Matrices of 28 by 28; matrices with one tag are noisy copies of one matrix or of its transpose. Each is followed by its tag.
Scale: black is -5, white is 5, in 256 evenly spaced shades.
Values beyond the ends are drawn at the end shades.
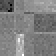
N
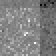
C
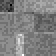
N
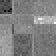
N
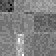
N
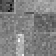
N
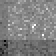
C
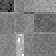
N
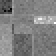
N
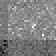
C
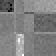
N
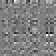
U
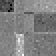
N
